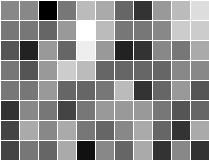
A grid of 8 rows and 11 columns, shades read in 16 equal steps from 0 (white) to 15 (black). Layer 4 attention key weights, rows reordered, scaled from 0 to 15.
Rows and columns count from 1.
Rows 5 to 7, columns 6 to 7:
8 4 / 6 6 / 9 7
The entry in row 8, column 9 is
12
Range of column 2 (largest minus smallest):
8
